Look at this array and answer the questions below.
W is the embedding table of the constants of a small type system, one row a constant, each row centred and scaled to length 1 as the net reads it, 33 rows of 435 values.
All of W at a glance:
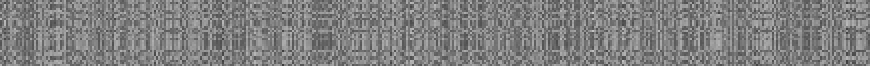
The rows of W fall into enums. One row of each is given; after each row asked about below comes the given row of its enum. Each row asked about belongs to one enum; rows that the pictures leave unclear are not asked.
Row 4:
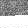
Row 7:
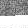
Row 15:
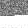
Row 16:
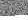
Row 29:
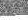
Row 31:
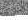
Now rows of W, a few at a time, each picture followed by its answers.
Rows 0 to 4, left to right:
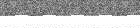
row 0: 4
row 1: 16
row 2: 29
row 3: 29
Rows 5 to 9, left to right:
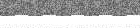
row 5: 31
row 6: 15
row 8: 4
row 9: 15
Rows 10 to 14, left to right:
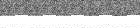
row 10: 29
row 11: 29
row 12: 29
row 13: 4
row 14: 16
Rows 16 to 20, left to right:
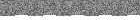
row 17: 7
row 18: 4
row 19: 16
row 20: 7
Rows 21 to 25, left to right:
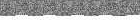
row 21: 7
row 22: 7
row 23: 4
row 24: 4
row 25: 15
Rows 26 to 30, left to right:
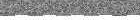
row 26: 31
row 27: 31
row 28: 29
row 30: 16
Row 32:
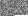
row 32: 15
